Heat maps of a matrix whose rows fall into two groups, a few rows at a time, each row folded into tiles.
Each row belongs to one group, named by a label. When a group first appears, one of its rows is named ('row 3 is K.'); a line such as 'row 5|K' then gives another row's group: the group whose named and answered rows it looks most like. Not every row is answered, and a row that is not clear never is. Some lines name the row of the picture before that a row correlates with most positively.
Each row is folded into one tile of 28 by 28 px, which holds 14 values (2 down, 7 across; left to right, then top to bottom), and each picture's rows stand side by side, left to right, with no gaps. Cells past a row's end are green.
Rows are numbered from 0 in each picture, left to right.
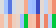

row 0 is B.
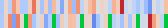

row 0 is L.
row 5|B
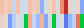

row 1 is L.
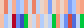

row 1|L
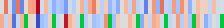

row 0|L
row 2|B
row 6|L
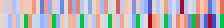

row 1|L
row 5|B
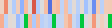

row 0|L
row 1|L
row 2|B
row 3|B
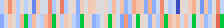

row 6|B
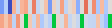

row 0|B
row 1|L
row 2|L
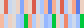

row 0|L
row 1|L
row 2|L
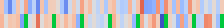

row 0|B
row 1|B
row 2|B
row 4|B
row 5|B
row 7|B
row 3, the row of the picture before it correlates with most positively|1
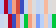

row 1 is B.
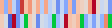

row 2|B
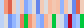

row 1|B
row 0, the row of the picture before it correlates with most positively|3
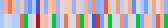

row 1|B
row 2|B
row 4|L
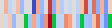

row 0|L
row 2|B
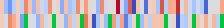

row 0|B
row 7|B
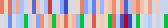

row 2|B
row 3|B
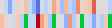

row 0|B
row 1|B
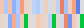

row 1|B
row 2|L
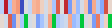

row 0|L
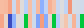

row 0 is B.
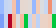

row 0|B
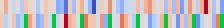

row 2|B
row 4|B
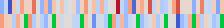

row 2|L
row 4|L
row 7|L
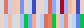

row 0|L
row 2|L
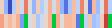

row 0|B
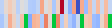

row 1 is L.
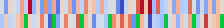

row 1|B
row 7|B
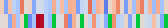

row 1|B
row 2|L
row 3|L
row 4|L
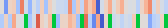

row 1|B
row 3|L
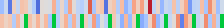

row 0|B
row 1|B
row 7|L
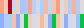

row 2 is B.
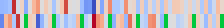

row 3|B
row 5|B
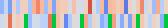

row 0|B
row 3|L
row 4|L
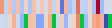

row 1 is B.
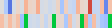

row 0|B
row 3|L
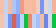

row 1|L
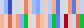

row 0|B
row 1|B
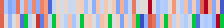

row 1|L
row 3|B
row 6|L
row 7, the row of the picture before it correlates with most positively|2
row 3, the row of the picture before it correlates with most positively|0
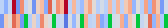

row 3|L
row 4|L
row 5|L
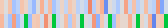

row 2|L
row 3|L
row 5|L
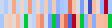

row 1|B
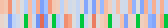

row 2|B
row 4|L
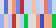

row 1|L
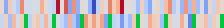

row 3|B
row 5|B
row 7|B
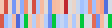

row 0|L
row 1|L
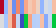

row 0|B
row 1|L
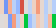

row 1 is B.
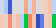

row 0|B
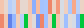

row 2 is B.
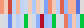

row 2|L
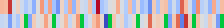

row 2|B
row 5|B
